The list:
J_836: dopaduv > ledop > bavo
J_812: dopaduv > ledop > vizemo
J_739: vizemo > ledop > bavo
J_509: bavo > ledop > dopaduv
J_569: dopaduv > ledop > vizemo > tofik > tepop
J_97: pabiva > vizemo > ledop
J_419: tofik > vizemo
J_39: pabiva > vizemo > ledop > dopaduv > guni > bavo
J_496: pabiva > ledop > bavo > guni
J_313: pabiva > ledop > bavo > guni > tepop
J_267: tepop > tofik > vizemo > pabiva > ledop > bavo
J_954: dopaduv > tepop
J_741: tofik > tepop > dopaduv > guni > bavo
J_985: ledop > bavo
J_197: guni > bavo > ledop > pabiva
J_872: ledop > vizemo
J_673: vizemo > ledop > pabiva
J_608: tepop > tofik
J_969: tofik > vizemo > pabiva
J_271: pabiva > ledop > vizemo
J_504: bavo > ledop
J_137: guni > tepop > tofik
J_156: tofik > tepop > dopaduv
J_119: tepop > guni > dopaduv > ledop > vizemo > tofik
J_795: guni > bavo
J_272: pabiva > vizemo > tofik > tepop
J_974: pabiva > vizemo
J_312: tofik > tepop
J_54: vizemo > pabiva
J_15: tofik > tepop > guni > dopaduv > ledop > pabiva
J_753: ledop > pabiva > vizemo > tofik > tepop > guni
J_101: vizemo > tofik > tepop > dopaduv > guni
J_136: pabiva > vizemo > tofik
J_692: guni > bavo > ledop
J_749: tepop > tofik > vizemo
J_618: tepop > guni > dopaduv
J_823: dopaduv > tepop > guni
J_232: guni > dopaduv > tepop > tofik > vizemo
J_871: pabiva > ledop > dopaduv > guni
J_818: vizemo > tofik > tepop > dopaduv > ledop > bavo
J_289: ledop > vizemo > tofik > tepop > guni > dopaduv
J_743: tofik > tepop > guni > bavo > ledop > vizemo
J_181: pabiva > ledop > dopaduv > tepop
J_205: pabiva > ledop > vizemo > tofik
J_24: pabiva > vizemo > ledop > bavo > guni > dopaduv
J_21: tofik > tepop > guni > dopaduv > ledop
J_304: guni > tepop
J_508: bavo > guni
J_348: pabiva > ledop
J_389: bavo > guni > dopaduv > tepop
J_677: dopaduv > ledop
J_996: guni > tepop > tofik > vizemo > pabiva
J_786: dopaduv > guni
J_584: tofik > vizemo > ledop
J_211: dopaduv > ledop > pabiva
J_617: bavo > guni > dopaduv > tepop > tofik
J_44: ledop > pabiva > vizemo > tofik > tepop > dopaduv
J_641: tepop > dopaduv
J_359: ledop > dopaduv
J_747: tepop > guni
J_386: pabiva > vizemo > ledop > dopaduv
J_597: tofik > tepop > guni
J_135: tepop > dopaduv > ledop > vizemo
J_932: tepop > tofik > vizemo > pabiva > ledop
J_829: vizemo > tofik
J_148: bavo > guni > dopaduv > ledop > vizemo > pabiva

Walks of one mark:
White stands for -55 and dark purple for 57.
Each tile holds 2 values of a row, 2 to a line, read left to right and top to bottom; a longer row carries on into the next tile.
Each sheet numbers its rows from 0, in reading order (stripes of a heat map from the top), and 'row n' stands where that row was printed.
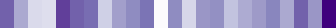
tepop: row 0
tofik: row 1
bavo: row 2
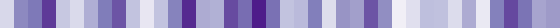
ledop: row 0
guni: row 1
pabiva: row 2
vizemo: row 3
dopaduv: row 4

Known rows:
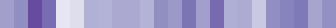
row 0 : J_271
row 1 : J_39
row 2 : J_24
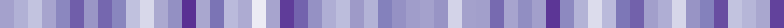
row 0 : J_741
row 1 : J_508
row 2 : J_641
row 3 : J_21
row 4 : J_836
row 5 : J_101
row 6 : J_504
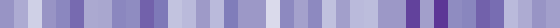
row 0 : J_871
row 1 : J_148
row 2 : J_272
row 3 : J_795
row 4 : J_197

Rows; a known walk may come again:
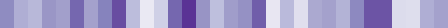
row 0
J_496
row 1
J_747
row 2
J_829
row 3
J_97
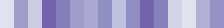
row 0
J_359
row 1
J_584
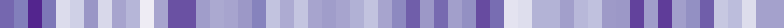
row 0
J_54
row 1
J_618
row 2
J_119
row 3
J_741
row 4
J_271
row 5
J_795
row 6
J_205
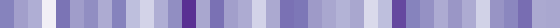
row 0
J_137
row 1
J_508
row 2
J_289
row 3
J_156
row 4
J_871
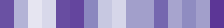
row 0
J_304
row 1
J_836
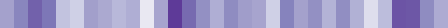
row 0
J_932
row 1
J_641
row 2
J_569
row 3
J_389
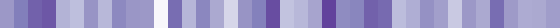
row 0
J_211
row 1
J_608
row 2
J_504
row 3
J_197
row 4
J_386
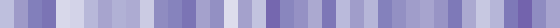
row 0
J_812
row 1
J_24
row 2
J_509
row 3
J_21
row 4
J_313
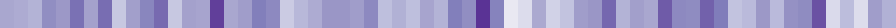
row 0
J_39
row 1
J_739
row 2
J_743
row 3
J_232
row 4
J_974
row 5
J_692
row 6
J_148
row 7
J_136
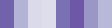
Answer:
J_597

